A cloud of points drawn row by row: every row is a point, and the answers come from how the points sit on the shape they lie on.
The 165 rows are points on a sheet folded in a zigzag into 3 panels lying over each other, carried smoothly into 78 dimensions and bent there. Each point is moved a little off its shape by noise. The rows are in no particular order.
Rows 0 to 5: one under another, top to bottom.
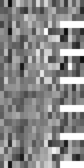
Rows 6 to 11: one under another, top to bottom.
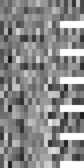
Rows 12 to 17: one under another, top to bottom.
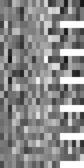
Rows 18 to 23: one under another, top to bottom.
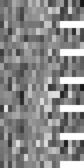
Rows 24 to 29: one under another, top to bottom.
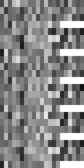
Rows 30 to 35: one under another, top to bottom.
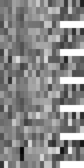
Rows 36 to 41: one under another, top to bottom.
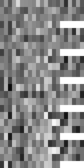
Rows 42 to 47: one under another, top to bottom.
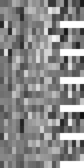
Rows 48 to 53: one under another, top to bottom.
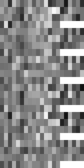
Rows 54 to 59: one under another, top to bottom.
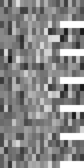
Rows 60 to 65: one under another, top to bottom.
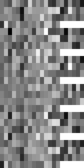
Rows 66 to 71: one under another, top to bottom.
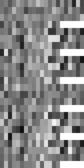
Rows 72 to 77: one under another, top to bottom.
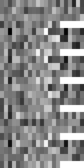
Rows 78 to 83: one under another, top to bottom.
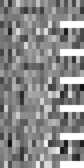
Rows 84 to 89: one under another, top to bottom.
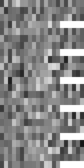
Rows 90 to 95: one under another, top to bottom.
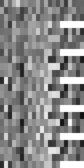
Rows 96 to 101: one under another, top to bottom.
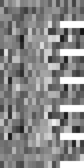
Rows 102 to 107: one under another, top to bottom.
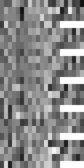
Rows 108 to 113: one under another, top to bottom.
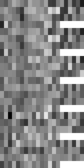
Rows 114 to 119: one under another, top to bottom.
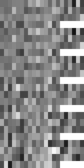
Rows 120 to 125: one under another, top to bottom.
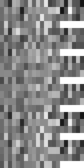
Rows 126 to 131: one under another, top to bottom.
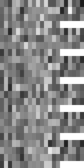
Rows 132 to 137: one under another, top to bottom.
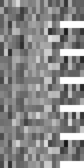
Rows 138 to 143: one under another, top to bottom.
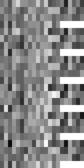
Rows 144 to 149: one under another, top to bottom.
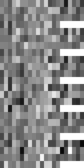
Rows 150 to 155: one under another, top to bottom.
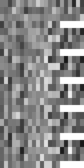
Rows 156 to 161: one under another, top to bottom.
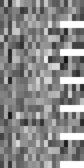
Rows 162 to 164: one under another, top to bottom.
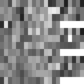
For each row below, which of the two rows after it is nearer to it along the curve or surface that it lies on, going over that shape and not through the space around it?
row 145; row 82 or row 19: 19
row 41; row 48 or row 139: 48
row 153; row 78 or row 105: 78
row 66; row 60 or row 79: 79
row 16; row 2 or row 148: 2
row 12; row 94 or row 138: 138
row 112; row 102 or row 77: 77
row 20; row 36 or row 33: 33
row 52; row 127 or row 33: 127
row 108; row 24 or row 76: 24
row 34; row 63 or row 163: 163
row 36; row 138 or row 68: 138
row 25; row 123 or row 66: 123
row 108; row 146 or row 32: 146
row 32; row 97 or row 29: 97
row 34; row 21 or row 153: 153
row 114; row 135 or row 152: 135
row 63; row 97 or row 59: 97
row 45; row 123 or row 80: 80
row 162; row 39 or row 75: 75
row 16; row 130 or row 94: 94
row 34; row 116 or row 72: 72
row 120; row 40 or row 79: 79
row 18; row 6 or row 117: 6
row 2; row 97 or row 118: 97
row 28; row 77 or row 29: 77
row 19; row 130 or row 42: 130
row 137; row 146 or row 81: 81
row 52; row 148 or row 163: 163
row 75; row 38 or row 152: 152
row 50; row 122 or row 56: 56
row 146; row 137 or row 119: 119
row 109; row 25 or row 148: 25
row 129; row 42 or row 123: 123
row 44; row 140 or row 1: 1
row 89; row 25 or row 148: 148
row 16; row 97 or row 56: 56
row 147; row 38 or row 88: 38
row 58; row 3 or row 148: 148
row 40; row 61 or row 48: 48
